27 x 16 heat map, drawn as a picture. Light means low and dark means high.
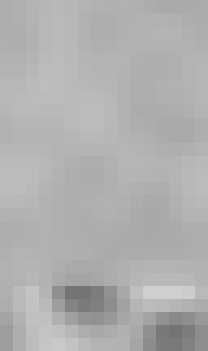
Histogram: skewed, a long tail of high values. Stripes: none. Average level on the scale: 30%. Mirror symmetry: none. Seam: horizontal, 80% of the way down, the top part calmer.
